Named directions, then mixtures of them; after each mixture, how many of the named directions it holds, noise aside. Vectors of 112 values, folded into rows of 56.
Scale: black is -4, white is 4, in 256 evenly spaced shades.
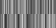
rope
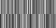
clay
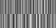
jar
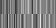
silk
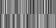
three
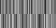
one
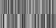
two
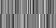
two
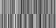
two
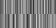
two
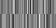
two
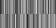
three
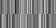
three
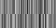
three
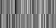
three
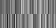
two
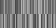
two
